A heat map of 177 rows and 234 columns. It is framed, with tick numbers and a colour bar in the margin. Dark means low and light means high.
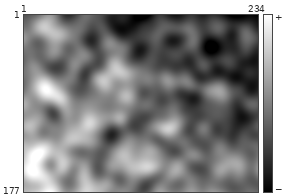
There are no lone odd cells. The halves do not mirror each other. The texture varies smoothly and slowly. No single row or column stands out from its neighbours. The bottom left is the ninth with the highest average. The field climbs toward the bottom left.
